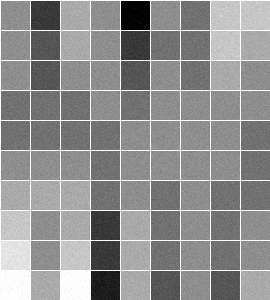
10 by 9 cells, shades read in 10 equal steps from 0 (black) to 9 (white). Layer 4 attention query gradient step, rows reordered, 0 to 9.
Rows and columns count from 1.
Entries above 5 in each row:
3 3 1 0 0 0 3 3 3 5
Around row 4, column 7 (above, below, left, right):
4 5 5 5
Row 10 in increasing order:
1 3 3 5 6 6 6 9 9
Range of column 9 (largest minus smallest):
3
